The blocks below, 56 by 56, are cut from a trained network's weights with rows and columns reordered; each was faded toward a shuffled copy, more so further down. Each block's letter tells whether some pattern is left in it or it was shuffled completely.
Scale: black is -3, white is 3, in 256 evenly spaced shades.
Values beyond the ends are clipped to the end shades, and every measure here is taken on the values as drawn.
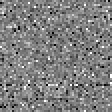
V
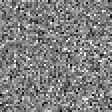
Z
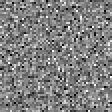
Z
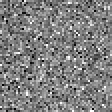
Z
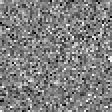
Z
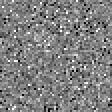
Z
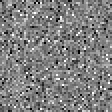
V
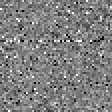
V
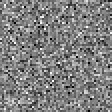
Z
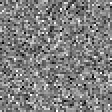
Z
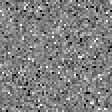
Z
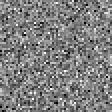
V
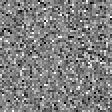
V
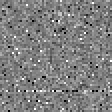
V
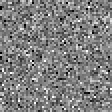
Z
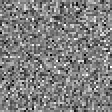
Z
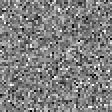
Z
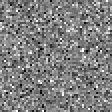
Z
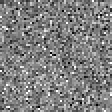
Z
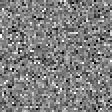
Z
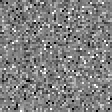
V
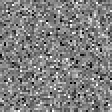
Z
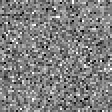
Z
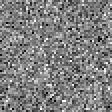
Z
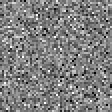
V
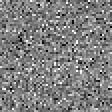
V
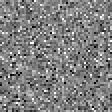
V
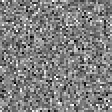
Z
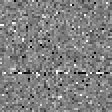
V
